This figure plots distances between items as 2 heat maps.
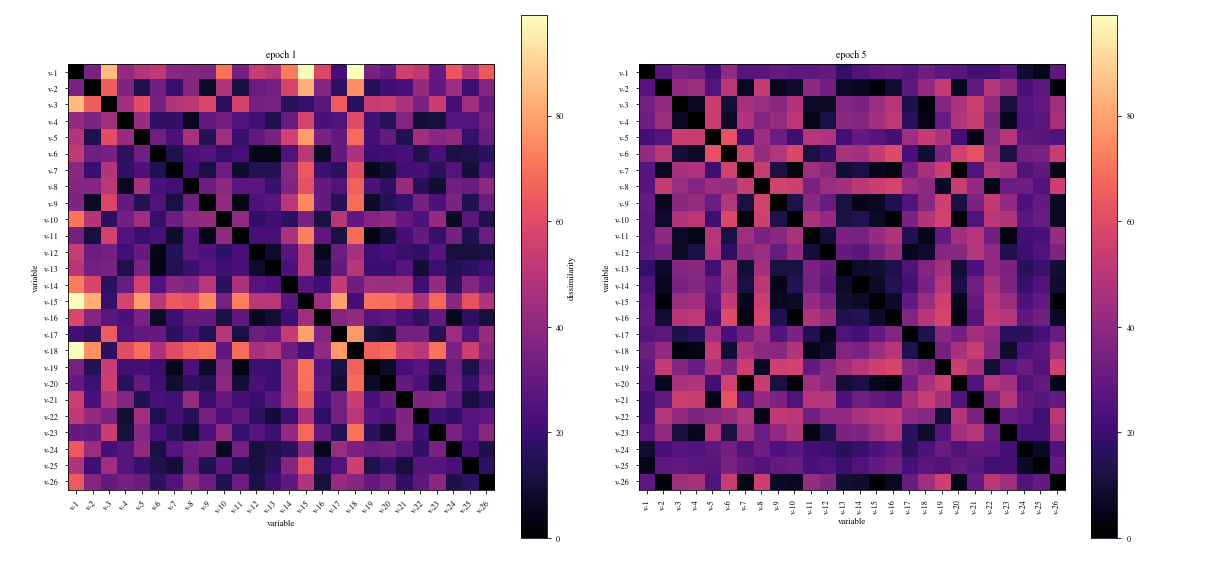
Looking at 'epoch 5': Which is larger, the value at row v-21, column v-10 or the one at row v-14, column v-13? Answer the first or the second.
the first
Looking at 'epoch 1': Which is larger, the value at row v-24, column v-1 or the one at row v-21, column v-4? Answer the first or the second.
the first
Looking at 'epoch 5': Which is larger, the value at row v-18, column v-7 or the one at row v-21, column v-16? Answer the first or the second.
the first
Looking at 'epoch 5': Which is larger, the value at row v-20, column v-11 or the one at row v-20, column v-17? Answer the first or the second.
the first
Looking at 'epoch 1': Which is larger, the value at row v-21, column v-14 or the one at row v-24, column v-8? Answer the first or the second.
the first
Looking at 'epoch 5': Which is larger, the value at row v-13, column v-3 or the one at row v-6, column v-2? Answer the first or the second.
the second
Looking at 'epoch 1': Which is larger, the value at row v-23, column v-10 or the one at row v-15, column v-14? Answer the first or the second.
the first
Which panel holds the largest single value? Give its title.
epoch 1
